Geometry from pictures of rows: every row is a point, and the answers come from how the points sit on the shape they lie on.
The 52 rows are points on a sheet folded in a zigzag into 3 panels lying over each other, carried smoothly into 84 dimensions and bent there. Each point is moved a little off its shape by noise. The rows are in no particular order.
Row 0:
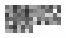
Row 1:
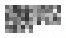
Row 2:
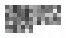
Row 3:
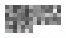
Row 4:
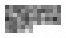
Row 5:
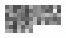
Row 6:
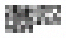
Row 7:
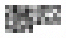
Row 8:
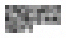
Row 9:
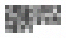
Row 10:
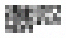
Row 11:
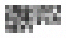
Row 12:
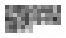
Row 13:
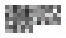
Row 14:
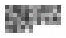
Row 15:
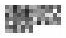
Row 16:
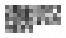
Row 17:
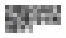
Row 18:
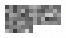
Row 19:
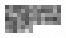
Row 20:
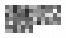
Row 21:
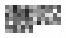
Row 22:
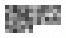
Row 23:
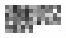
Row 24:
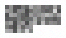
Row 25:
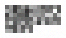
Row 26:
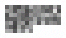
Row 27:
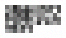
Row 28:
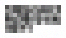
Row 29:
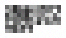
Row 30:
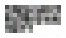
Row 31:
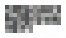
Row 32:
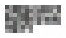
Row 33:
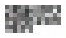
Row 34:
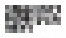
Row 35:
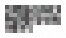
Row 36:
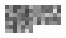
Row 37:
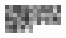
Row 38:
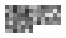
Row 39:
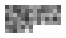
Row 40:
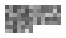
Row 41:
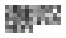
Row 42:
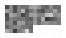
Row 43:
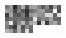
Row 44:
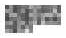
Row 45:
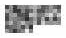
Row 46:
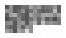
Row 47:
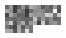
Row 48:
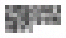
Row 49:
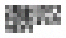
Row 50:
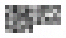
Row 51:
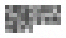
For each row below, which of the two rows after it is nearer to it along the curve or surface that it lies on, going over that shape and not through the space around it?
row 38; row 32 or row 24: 24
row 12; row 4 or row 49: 4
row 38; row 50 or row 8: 50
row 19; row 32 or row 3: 32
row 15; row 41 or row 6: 6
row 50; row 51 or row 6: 6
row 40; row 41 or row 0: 0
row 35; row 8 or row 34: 8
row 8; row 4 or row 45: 4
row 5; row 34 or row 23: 23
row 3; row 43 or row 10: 43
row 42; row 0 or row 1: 0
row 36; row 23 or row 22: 23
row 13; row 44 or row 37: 44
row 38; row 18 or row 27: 18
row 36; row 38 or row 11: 38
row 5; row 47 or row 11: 47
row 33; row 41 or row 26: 26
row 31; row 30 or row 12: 12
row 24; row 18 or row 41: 18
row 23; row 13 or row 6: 6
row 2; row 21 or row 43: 21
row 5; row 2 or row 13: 13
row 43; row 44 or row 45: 44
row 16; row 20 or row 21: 21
